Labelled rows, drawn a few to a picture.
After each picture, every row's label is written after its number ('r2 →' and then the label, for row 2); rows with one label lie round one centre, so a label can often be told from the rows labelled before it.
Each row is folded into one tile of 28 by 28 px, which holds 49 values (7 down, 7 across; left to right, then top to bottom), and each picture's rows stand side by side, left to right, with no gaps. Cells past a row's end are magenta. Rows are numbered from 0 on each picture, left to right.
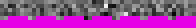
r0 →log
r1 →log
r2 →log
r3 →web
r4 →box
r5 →log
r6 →log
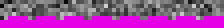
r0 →box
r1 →log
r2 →box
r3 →web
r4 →log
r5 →log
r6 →box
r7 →log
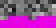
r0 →log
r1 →box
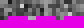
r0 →web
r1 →log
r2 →box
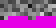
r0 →box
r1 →box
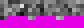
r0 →web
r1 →log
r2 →log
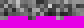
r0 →log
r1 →web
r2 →log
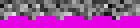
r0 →box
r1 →box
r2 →box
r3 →web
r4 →box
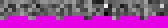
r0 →log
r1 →log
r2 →log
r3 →web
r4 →log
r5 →web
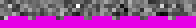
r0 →box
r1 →log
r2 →web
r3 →log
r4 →log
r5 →web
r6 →log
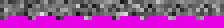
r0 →web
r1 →box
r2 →web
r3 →log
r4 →box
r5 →log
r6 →log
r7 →log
